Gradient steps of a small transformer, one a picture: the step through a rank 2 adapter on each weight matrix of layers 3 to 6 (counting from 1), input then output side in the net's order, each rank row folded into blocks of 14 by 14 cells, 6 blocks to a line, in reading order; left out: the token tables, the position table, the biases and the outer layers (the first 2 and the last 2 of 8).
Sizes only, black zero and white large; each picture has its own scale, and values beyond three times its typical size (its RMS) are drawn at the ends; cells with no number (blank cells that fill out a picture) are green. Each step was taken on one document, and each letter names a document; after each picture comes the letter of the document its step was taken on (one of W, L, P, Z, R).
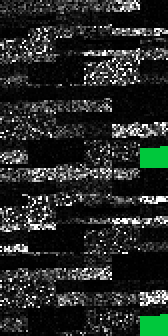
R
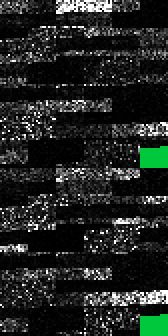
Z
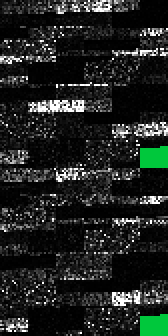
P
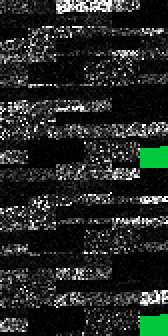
R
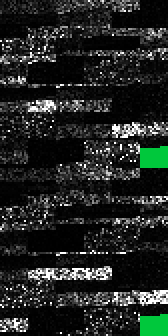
Z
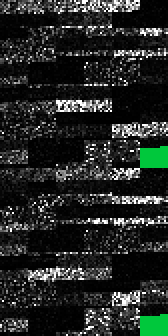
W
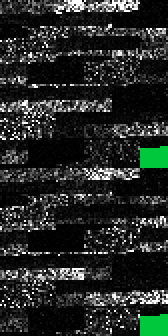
Z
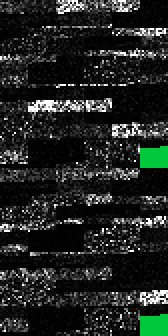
Z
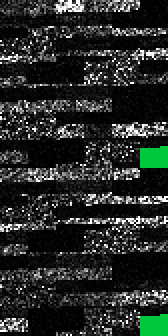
R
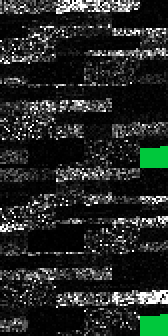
Z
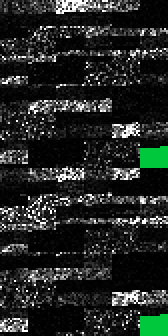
R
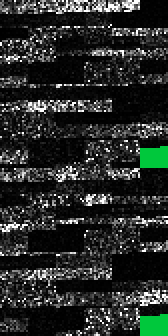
W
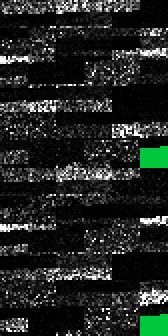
P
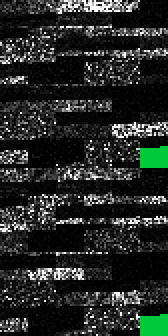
W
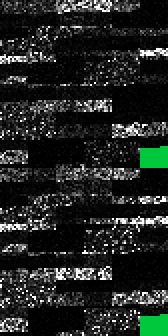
R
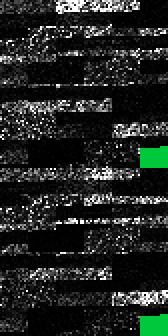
R
